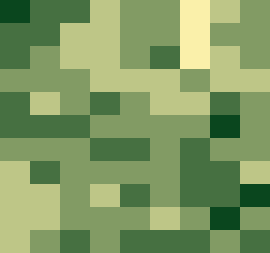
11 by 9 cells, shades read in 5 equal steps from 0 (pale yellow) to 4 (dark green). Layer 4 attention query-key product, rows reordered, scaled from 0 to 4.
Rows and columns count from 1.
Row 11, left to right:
1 2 3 2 3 3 3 2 3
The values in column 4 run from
1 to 3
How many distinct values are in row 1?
5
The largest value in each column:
4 3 3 3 3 3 3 4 4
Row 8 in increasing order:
1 1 2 2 2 2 3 3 3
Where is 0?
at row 1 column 7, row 2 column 7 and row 3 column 7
